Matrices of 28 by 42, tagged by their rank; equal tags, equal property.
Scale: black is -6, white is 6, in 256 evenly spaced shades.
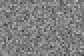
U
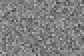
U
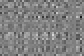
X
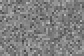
U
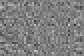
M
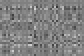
X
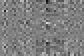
M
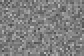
U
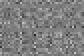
M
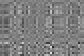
X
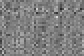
M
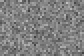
U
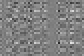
X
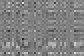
X
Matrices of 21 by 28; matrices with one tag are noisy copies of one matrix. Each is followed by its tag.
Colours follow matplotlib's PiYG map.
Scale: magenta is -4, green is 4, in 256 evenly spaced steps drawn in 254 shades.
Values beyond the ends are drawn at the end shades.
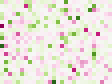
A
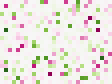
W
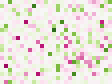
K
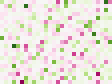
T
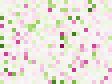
A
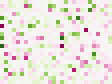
A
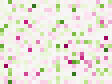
K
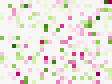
T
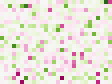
T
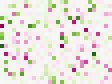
A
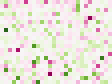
W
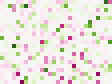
T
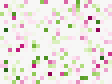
W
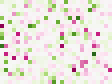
A
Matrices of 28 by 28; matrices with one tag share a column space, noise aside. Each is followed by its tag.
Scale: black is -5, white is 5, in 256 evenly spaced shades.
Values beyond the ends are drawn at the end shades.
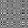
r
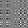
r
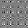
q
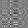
r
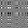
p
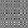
r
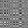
r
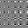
q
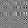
p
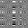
q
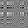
p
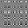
q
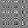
q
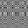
p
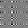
q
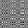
r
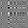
p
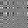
p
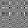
p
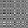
r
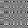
q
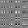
q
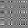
q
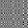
r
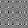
q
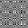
q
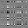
q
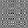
r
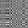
r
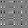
q
